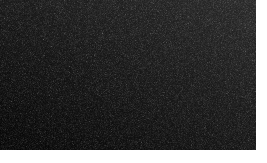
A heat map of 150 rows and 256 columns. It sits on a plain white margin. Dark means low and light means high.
No row or column stands out. Overall the values sit about 10% of the way up the scale. There is an overall slope up to the top right. The halves do not mirror each other. No regular stripes run through it.
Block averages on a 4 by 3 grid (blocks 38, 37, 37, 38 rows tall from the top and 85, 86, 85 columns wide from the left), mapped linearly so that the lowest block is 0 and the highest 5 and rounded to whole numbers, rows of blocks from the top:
345
234
123
012
